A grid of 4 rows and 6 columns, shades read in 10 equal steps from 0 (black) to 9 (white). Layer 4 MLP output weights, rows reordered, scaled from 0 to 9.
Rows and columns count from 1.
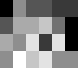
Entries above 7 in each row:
0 0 2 2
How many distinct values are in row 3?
5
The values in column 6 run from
0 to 5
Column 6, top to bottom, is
2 0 0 5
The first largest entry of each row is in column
2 4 3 2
